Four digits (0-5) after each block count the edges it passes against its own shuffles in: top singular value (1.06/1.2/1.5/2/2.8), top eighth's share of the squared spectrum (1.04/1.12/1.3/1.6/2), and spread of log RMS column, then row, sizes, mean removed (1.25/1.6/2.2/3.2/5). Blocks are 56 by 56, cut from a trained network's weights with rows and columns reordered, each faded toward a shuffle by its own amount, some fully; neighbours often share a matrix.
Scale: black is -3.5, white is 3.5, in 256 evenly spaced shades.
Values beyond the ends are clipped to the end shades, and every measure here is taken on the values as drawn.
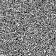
0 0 0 0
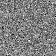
0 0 0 0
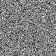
0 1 0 0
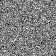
0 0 0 0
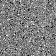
0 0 0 0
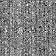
3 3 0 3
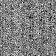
2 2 0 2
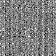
3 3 1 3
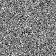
0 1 0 0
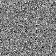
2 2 1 1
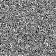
1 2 0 0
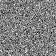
1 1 0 0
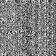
3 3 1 2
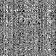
3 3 1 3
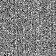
2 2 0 0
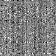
3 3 0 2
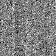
2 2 0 1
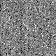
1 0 0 0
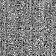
2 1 0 1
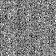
2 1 0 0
